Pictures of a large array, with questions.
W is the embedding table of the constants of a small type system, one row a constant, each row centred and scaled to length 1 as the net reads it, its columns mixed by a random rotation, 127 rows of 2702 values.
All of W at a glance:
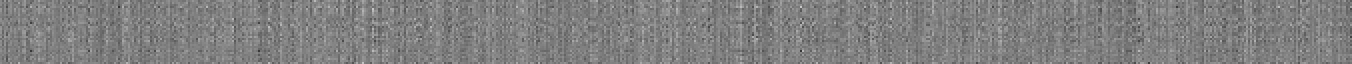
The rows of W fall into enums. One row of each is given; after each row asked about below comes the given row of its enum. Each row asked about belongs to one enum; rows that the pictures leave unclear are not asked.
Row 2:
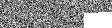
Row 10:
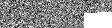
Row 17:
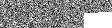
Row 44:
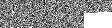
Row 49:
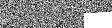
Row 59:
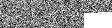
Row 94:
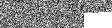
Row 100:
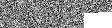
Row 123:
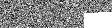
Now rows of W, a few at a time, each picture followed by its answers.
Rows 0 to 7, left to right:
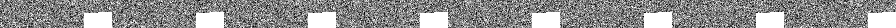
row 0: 2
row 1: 10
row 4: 100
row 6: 49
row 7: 123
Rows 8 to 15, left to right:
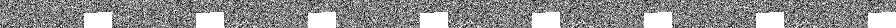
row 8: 49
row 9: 59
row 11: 100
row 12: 10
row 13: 10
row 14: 49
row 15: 10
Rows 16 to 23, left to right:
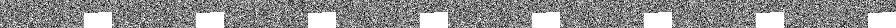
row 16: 17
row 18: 59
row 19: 100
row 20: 17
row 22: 100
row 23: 49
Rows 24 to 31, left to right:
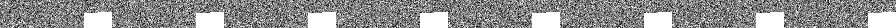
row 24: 10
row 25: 100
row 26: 17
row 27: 49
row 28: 2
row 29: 49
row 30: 17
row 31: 44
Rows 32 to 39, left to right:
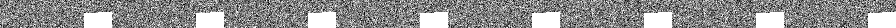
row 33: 94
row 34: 44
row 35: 100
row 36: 49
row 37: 59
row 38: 59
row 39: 49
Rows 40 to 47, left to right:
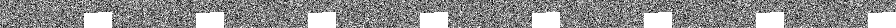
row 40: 49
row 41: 59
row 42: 123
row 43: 17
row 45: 100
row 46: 123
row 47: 123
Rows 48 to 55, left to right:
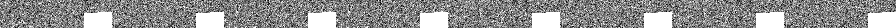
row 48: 10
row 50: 44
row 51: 44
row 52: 59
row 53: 49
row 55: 49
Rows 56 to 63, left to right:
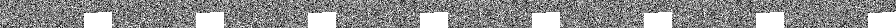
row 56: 49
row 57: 17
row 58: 17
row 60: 59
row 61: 100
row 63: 49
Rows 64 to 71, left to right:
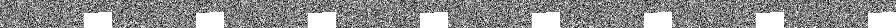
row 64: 100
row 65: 10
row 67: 59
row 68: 100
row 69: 10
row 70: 100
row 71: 44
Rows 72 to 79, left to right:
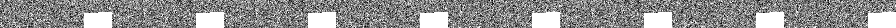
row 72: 2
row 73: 59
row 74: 59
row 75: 2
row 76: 44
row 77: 59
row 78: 10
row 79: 44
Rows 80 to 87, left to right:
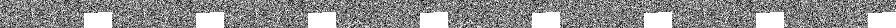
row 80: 59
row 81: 59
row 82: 59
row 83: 10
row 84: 10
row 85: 49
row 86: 59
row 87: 100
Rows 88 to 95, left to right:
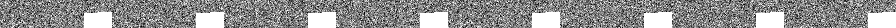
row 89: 2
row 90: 59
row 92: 10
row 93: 49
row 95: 123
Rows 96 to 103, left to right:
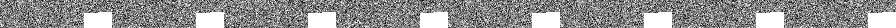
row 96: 100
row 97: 123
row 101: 100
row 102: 123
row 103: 123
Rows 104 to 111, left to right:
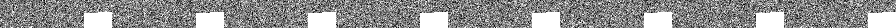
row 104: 44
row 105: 59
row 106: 100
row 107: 49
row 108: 123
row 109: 10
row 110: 94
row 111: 123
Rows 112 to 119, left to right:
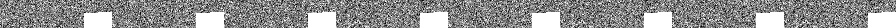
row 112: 49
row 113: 100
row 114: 94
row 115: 10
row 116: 100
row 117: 10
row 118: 2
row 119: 10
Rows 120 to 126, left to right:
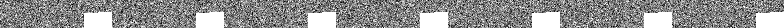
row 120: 94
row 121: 10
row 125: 17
